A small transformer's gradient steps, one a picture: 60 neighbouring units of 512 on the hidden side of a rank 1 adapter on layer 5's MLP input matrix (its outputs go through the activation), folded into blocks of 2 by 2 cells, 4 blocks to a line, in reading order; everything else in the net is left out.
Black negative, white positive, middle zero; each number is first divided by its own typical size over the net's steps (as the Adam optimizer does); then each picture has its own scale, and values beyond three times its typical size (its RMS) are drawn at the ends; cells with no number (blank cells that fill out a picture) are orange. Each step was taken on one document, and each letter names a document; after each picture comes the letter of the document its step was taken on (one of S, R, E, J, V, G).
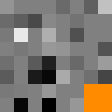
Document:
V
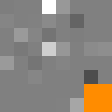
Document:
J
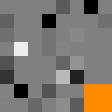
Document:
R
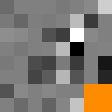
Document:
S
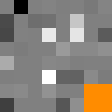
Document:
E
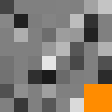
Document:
S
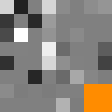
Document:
V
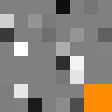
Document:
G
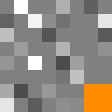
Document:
G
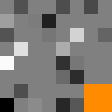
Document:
G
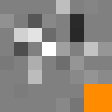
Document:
J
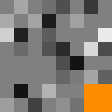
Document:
G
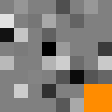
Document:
V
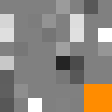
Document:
G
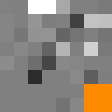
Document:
J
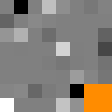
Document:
E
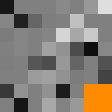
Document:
S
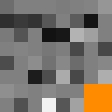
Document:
S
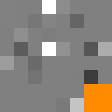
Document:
J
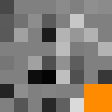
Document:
S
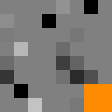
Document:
R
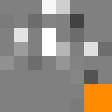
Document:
J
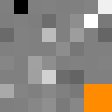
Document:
E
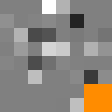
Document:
J
